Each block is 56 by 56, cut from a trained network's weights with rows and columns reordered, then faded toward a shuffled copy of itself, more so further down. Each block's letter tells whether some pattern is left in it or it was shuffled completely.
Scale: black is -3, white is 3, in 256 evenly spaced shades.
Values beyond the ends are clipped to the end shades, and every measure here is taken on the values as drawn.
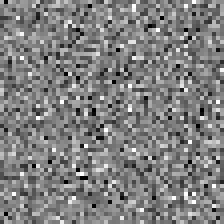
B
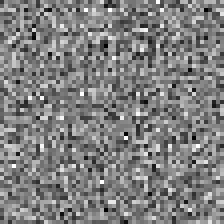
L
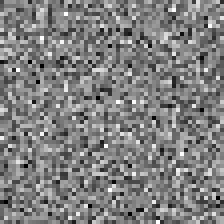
B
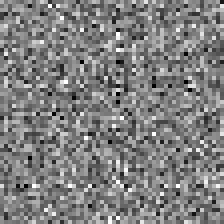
L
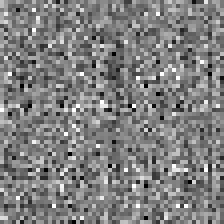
L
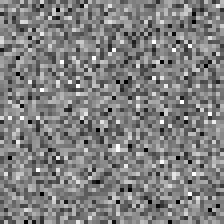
B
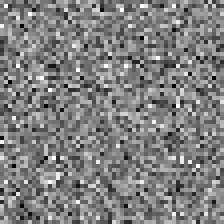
L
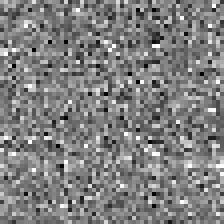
L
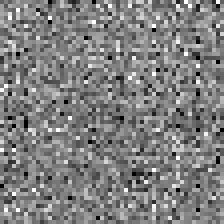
L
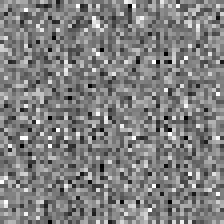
L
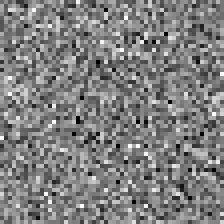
B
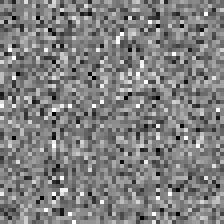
L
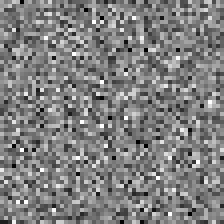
B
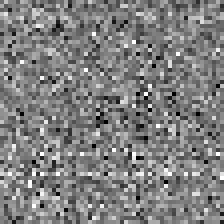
L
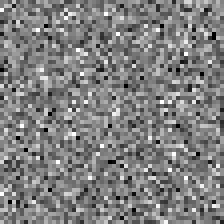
B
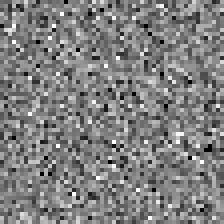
B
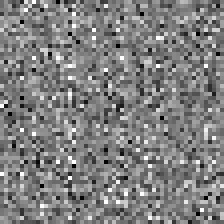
L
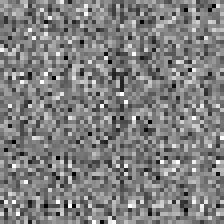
L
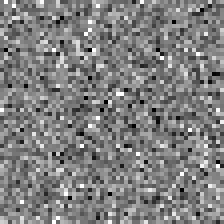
B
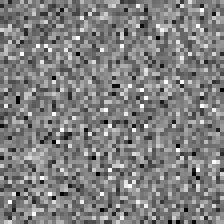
B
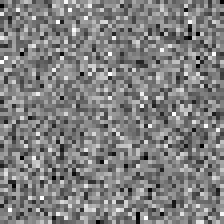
B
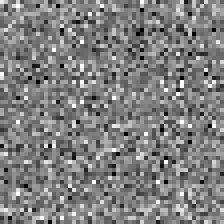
L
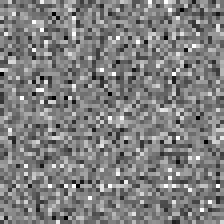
L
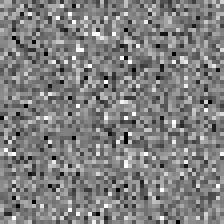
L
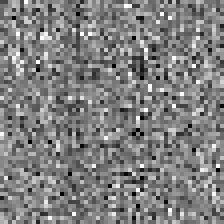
L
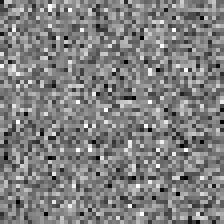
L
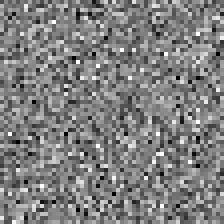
L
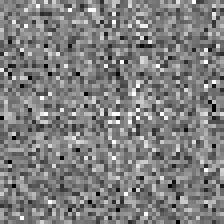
L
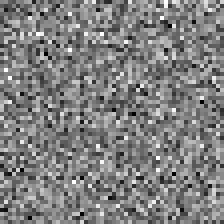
B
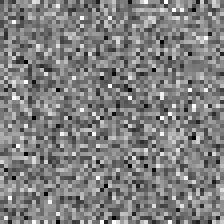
L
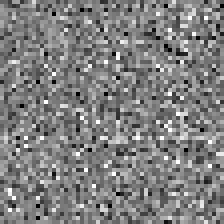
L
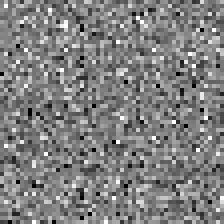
L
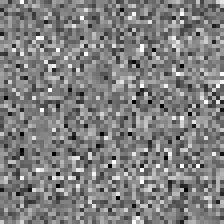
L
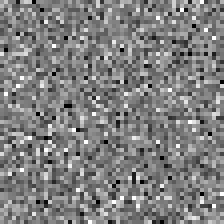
B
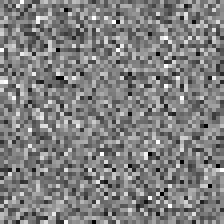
L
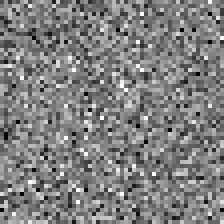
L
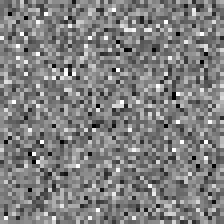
B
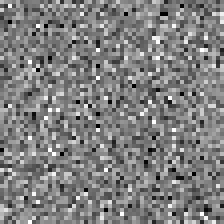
B
